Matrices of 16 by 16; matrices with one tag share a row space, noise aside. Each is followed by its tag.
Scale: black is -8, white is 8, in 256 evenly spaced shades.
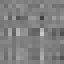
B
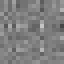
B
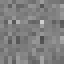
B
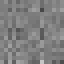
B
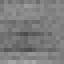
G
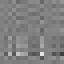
B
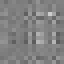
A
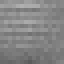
G
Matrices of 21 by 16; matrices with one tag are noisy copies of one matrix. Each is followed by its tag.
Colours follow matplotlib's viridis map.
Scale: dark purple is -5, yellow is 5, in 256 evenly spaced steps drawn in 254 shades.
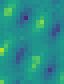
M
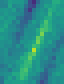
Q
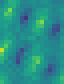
M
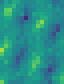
M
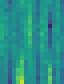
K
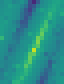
Q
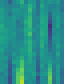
K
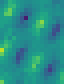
M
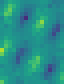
M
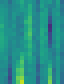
K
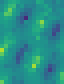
M
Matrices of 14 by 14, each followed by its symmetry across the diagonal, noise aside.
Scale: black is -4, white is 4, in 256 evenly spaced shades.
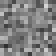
antisymmetric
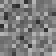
symmetric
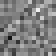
antisymmetric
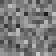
neither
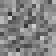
neither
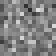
neither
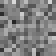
antisymmetric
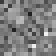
symmetric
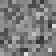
symmetric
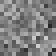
symmetric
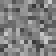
antisymmetric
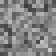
symmetric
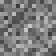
symmetric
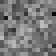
neither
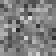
antisymmetric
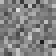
neither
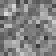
symmetric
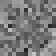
symmetric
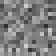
antisymmetric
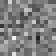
neither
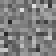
antisymmetric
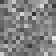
neither
